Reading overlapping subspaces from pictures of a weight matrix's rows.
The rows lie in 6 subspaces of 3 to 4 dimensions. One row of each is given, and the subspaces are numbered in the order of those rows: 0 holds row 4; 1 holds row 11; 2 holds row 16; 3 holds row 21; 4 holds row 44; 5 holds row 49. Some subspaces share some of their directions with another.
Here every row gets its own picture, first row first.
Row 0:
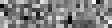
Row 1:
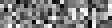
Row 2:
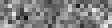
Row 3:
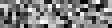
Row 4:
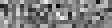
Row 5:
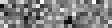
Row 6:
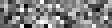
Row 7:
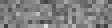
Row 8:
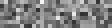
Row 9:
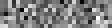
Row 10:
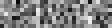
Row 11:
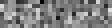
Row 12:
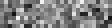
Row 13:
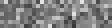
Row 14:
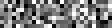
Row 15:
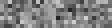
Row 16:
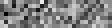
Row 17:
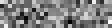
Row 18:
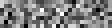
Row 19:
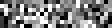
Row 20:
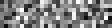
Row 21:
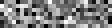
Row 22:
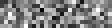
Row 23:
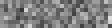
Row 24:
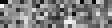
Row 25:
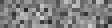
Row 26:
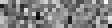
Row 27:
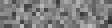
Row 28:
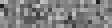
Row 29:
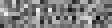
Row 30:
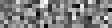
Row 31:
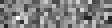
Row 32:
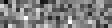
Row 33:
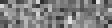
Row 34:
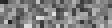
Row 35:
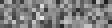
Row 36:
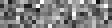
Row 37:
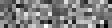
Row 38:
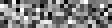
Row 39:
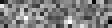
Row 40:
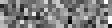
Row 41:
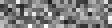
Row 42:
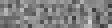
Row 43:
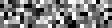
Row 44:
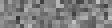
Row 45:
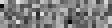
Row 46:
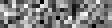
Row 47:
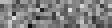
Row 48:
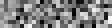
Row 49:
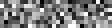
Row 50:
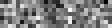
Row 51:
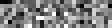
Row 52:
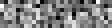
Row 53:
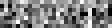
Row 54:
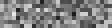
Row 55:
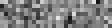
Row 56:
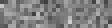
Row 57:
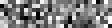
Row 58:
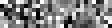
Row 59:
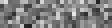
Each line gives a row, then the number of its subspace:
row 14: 1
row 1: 1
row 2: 4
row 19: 0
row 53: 1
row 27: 3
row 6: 0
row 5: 2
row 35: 3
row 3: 0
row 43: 5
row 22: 5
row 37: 3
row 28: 0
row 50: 4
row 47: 5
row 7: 3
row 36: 5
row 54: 3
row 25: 3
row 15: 4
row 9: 2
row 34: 5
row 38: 3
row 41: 3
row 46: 2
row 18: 5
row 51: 5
